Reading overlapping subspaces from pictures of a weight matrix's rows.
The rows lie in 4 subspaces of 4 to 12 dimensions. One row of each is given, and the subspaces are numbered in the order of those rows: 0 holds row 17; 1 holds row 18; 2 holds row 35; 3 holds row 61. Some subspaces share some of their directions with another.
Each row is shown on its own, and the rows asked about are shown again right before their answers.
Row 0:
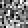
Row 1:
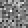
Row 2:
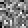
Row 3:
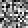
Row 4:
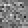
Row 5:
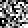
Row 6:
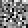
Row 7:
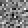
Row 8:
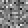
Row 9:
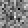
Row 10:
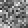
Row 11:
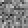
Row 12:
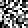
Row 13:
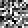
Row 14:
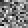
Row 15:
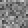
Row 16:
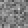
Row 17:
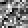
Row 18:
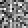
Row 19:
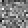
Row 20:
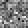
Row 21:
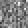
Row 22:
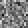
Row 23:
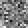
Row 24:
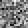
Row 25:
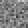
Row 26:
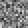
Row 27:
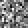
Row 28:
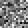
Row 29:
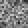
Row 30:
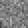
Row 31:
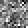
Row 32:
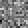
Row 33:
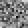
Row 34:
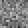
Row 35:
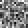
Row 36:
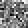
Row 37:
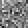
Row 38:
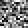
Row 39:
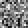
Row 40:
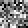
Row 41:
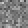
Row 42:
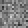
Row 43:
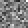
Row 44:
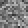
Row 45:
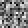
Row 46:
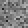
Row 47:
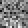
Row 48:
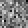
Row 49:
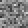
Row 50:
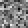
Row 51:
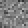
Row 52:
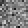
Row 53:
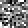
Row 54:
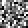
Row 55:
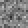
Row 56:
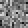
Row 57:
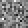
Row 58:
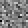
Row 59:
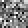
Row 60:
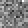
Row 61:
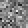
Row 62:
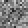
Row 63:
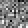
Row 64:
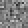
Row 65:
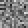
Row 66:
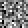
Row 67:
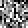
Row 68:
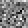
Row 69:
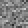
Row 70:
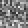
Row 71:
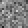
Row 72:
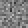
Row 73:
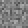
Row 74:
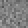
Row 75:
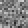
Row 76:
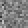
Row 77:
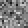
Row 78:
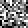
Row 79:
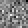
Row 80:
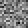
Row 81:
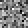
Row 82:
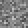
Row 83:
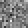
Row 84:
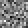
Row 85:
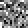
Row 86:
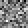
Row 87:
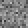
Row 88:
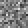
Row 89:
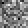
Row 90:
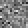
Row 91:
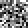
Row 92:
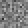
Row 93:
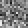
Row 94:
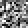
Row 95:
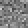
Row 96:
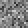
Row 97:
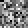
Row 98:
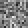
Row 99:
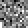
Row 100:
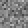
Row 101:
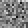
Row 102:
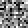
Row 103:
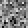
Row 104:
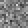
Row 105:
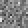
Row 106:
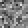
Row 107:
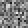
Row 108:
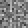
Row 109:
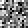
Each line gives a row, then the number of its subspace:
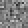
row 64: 2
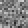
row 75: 2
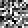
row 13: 3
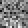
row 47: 2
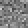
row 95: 0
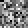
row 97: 0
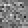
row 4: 0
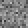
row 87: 2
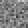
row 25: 2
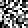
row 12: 2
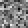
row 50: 0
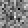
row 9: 0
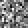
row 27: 1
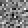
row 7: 0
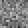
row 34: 2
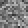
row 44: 0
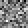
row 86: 2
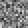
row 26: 1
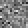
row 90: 3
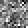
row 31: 0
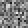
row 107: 1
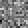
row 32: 2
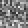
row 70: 2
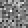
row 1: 2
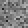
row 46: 0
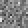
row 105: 3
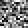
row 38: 0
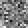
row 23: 2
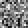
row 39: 2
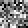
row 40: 0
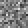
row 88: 3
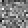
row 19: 3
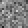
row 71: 3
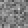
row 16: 0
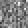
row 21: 3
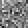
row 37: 3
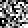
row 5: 0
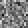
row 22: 3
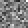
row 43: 0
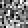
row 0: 2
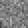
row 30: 1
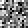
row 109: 0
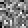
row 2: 1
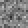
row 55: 0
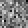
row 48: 3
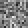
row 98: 3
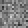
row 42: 0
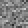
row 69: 0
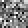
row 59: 1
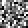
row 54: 3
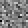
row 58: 3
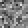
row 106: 1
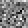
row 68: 3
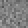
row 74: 3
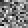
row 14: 0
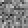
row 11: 3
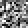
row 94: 3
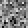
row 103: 0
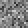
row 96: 0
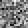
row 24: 0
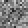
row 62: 0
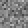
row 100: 0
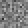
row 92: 1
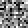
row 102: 2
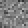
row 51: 2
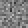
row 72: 3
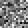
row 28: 0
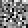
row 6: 3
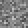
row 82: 0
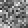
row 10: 3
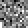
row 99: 1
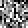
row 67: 3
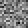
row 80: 3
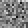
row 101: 2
